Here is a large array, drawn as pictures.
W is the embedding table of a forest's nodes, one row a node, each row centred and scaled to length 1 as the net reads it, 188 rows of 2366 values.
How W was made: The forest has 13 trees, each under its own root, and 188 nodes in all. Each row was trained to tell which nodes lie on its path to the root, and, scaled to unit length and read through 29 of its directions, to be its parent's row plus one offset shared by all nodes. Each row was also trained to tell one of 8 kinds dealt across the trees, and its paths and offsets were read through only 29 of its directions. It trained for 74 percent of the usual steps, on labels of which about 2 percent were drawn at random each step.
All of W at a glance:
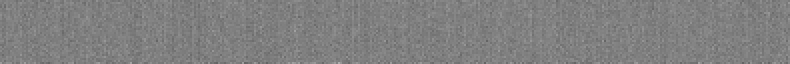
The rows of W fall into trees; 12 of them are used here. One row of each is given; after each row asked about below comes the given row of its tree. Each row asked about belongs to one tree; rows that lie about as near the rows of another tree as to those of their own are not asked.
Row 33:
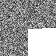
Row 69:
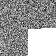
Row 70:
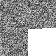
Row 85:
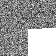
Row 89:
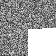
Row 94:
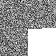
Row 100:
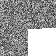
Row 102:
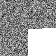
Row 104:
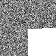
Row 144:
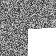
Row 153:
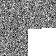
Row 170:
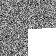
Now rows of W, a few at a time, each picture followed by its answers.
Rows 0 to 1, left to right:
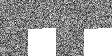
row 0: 70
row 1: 144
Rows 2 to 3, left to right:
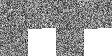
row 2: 100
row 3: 94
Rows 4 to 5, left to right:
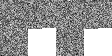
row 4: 89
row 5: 70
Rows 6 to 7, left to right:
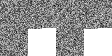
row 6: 144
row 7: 144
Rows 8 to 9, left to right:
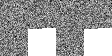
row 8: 89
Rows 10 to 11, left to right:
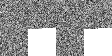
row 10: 170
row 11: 100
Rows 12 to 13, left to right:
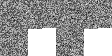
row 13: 144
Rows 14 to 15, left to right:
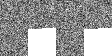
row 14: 170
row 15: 89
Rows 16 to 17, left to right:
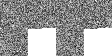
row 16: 33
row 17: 144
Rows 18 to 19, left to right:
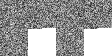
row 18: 85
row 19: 170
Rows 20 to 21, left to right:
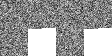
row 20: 170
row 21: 89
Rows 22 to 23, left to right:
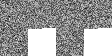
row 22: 33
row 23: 144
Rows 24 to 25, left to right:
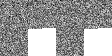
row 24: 33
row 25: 144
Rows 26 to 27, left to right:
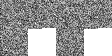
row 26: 89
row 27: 94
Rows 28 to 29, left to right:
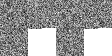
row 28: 100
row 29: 94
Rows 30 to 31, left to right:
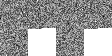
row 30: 104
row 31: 170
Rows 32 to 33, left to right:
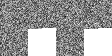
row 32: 170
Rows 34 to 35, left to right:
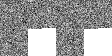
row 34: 104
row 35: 85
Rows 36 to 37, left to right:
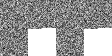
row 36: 153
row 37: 153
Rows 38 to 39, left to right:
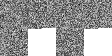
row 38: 170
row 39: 70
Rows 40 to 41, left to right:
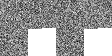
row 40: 170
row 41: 153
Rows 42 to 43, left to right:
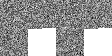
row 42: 70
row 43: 70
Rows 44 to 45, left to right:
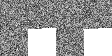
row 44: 89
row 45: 33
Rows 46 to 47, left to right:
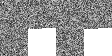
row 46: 170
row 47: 70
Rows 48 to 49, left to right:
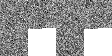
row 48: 104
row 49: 153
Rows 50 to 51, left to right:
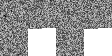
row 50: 89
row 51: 70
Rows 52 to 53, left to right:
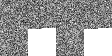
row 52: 104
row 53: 89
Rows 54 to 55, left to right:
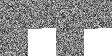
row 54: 94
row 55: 94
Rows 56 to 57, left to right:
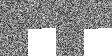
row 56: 85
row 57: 100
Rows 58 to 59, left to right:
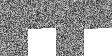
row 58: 102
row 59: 170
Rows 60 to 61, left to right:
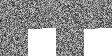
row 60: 85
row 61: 94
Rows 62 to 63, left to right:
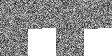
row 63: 94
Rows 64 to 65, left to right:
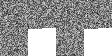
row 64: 69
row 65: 89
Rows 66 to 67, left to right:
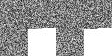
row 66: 144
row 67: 102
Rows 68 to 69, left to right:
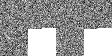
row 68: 153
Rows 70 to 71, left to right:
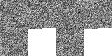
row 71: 94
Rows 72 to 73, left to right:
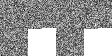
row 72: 94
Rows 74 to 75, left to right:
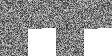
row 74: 170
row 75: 94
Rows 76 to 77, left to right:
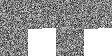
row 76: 70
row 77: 70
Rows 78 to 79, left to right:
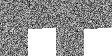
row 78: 170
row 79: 170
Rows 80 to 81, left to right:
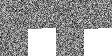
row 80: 170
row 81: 85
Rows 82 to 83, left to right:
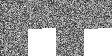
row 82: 89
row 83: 144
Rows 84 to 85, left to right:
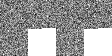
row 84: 85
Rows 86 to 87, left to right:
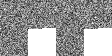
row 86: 33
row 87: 153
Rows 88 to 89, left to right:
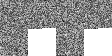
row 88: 100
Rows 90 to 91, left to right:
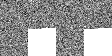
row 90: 170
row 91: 102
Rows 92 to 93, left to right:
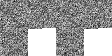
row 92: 70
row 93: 70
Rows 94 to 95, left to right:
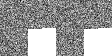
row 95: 85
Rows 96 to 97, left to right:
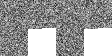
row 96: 144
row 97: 153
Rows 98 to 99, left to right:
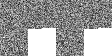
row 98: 94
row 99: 102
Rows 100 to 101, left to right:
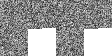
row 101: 89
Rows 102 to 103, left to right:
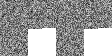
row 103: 85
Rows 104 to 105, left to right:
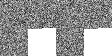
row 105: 94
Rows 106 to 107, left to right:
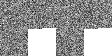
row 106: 104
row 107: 104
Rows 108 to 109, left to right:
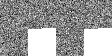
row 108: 70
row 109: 144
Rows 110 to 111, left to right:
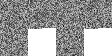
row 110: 102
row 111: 89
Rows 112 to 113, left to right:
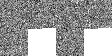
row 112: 85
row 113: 94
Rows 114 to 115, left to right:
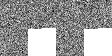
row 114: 69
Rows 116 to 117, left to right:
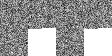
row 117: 104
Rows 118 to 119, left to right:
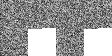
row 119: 100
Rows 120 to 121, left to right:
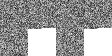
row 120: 85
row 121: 170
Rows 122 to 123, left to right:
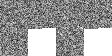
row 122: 85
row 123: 170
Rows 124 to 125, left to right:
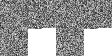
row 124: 170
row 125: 102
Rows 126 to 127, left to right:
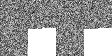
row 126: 144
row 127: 89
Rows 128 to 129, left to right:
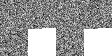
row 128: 70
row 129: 89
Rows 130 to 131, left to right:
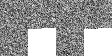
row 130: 144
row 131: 104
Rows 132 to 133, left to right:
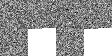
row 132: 85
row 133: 85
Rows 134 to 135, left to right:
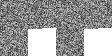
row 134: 89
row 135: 33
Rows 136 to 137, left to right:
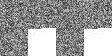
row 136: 94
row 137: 94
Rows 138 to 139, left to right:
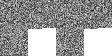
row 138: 89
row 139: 69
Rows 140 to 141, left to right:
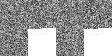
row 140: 104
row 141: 104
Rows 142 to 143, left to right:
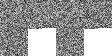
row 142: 100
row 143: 102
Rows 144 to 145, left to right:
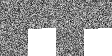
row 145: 70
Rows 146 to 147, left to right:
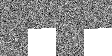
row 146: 144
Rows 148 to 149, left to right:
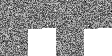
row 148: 102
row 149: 33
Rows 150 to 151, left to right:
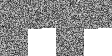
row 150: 102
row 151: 94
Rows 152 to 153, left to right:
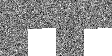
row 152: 85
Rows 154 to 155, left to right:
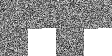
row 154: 144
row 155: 94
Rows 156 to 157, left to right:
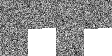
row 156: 85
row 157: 89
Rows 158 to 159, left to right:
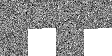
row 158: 70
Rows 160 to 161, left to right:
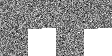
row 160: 153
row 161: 170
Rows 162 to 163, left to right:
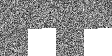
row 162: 144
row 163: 69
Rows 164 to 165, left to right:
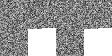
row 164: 104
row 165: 33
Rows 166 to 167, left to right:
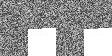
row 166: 153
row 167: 104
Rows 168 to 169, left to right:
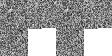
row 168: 100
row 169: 100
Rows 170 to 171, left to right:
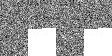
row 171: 94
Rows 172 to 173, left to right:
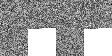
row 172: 102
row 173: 89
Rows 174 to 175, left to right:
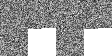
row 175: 85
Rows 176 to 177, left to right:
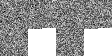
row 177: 144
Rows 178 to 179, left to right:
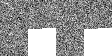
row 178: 89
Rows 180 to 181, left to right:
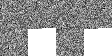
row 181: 94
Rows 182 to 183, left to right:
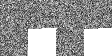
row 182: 144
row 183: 33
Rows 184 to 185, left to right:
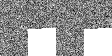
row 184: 104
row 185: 144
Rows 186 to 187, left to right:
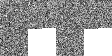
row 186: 100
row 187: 100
